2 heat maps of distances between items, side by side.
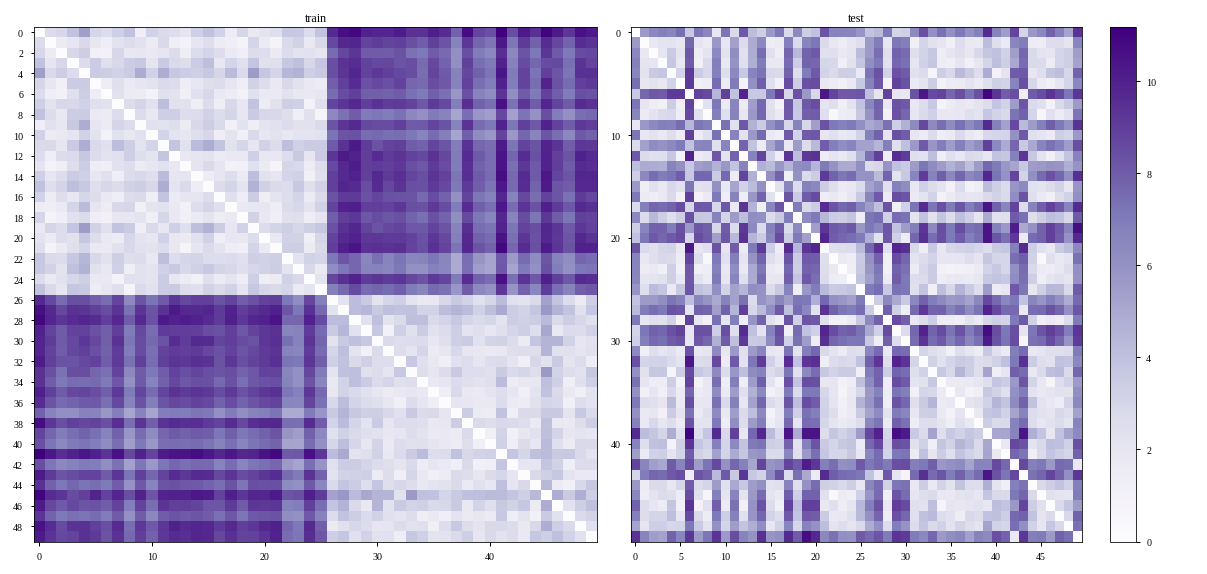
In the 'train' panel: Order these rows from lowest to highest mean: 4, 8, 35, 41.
8, 35, 4, 41
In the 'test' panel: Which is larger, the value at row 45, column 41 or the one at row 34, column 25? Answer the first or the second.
the second
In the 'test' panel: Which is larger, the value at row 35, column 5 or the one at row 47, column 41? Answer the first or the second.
the second
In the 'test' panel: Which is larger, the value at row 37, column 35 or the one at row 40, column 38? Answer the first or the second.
the second
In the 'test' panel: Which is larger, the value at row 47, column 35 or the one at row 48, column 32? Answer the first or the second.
the second
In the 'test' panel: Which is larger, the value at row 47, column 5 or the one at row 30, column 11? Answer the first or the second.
the second
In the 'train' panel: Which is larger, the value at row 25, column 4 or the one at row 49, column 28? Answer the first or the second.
the first
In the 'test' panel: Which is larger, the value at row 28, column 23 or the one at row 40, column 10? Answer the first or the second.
the second
